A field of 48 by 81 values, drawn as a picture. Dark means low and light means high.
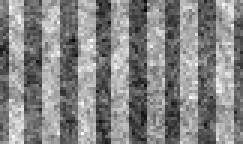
Upright stripes repeat 7 times across the table. On average the colour sits 50% of the way up the scale. The grain runs up and down.
